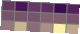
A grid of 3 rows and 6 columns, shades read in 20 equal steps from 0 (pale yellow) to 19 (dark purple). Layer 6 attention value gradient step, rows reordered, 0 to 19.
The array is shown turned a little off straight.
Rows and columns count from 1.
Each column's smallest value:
10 5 11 8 0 6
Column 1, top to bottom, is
15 13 10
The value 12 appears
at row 2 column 4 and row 2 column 5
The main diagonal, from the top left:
15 13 11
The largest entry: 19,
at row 1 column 5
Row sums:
100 76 40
